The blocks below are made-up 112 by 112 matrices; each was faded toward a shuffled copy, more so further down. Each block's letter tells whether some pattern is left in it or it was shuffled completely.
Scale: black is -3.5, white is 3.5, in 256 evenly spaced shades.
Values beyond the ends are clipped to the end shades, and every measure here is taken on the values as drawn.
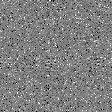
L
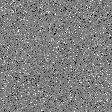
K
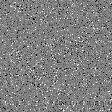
L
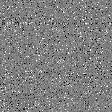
L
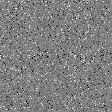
L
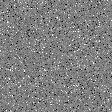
K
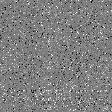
L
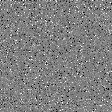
L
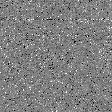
L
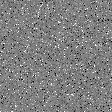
K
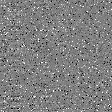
L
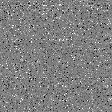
L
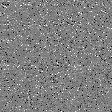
L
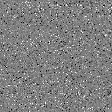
L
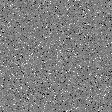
K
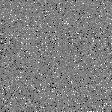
L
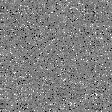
L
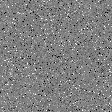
K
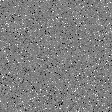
K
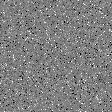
K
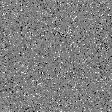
L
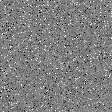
K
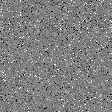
L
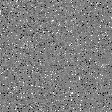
L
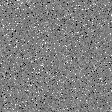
K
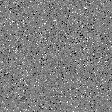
L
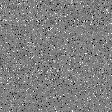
L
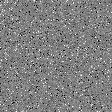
K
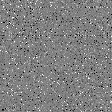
L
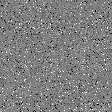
L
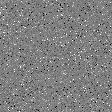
K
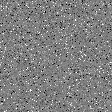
K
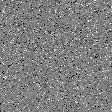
L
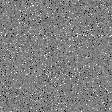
L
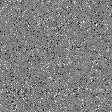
L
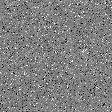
K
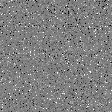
L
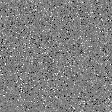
L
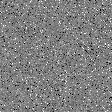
K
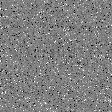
L
